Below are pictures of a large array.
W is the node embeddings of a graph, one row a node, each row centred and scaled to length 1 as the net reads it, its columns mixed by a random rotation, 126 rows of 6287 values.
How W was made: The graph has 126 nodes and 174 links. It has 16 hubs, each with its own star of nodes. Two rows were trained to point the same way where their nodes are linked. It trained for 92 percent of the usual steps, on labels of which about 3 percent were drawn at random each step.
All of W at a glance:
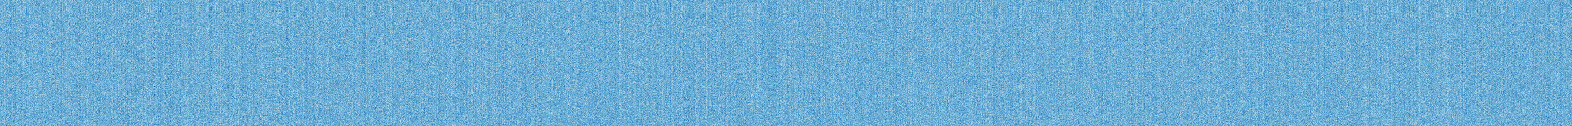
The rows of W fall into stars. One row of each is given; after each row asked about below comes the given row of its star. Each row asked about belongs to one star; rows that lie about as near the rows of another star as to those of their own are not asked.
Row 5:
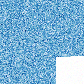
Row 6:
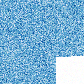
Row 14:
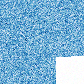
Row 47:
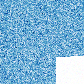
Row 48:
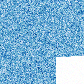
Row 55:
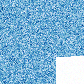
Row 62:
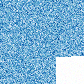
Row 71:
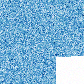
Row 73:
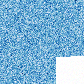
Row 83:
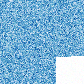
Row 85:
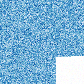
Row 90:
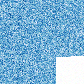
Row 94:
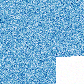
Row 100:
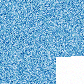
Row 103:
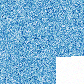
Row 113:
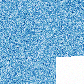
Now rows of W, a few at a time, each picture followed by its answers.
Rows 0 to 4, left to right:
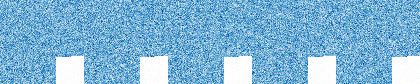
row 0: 71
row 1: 47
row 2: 90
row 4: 94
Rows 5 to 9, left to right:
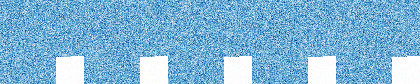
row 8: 6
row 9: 62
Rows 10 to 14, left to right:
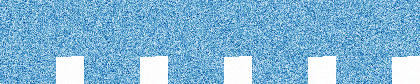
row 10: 5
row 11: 5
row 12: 62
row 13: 73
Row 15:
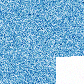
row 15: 55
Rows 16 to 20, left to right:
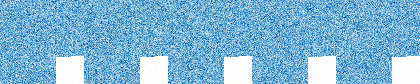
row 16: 55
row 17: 47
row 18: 103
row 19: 73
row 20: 83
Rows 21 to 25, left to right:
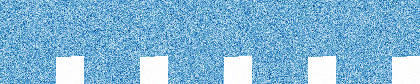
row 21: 83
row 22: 48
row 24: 103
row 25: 103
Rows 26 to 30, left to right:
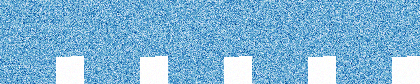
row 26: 5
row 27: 71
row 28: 83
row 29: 5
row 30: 62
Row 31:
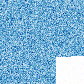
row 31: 5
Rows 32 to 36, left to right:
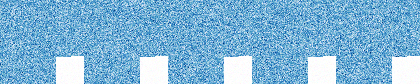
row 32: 62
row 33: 94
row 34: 55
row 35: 14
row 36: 83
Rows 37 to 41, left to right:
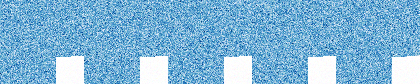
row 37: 94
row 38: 5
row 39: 103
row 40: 94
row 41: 48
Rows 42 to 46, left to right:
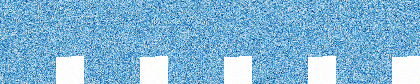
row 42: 48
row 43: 14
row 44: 103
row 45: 73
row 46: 113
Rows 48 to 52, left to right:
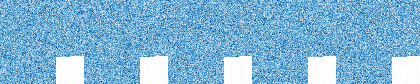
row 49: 48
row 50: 14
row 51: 62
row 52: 14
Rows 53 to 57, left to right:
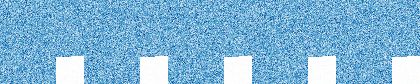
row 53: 71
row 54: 14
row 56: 90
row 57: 94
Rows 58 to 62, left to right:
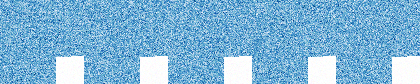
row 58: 62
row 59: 62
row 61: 73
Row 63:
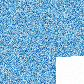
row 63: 71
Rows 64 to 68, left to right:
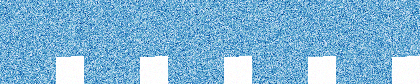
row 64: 100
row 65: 71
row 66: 55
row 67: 85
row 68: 48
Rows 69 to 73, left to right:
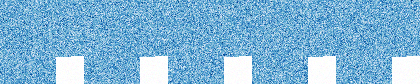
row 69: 47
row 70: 62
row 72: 94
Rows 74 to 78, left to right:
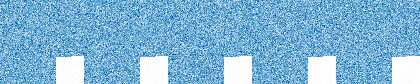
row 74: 103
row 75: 100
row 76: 48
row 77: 100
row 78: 5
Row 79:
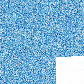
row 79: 14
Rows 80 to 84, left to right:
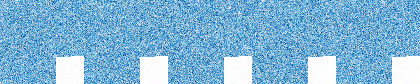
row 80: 55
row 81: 94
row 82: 48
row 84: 6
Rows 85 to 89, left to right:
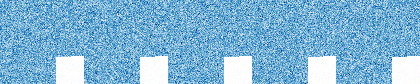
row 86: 47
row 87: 85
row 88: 6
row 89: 71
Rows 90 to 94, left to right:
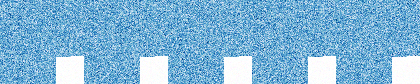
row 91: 55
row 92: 14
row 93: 103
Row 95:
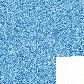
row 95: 94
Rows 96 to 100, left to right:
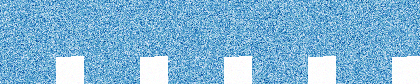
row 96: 55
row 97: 100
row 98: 62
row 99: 113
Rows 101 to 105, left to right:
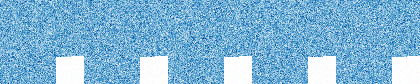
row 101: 5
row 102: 90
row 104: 83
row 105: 85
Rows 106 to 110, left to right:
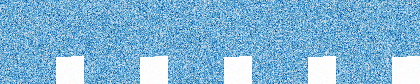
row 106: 48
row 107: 73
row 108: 71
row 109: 103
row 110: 113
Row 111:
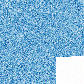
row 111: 71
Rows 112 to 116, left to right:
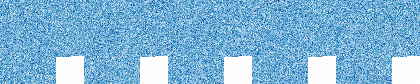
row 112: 71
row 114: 47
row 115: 48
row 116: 5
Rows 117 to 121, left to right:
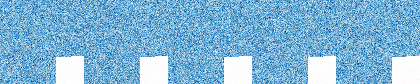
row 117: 85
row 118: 14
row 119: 100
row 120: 113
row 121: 6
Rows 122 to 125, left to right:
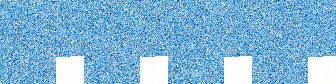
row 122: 55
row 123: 113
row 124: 94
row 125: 103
